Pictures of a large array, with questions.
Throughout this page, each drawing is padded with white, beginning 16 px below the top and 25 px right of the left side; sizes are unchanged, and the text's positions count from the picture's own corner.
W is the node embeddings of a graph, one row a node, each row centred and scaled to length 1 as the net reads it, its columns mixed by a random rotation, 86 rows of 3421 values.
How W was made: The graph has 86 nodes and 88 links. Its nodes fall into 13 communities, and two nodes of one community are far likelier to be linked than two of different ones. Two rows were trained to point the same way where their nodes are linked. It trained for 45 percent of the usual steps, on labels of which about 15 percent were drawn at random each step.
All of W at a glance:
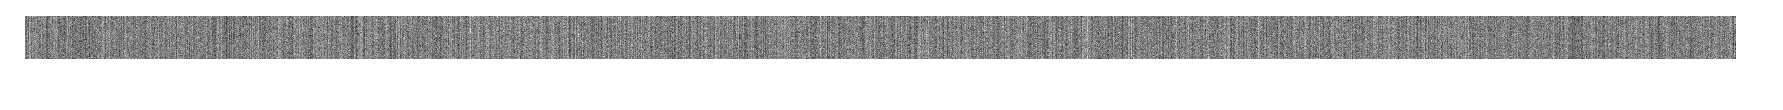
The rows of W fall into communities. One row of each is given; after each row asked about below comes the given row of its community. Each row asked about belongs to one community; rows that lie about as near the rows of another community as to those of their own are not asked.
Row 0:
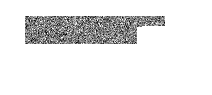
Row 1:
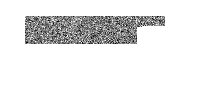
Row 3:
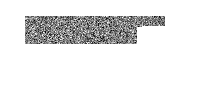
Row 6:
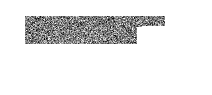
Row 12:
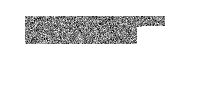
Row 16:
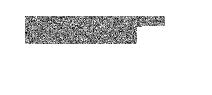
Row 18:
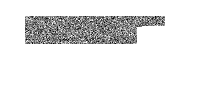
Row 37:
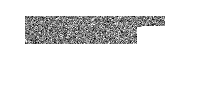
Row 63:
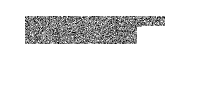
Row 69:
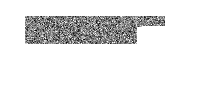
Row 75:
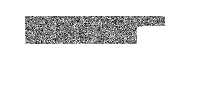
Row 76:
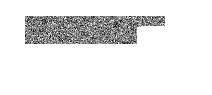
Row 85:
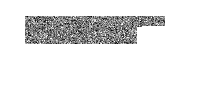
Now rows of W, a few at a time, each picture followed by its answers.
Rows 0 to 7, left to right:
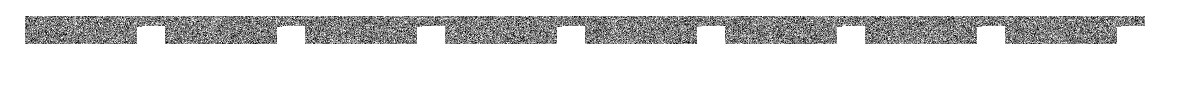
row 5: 3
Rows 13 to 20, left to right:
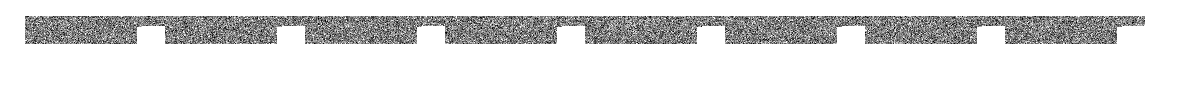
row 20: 1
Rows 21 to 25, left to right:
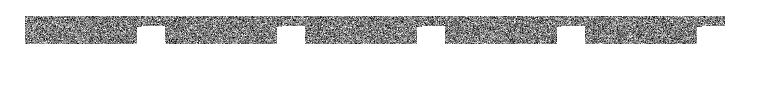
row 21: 12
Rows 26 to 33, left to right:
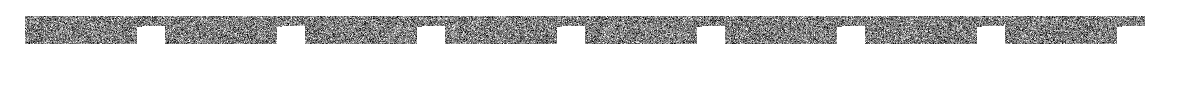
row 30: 6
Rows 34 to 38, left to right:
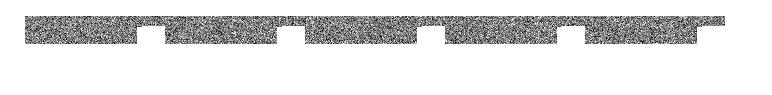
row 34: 85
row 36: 37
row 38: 63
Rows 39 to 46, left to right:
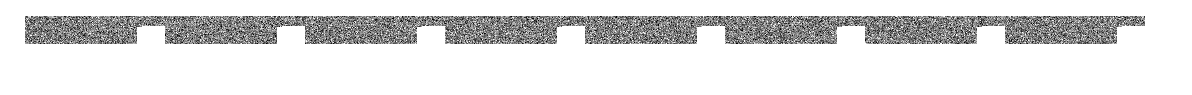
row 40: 63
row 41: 37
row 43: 69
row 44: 75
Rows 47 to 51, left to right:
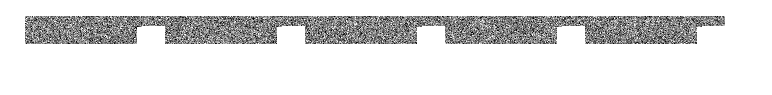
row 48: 6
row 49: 85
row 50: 16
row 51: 85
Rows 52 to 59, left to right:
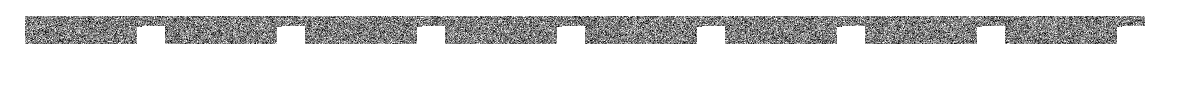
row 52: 0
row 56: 0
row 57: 18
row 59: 1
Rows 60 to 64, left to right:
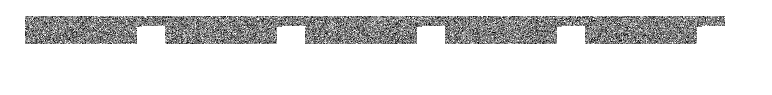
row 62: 76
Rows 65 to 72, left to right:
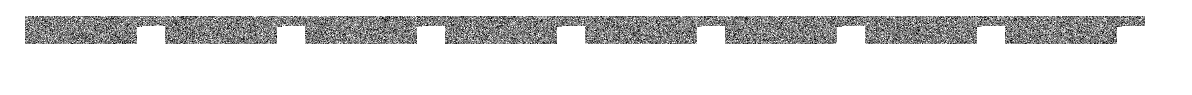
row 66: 3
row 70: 18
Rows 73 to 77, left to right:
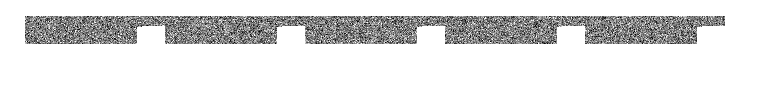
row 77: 63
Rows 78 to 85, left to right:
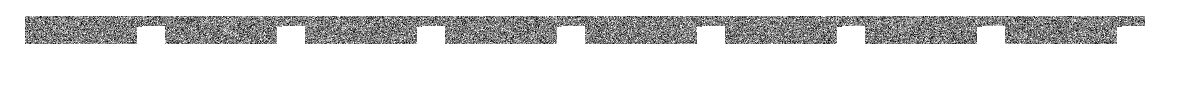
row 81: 76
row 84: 1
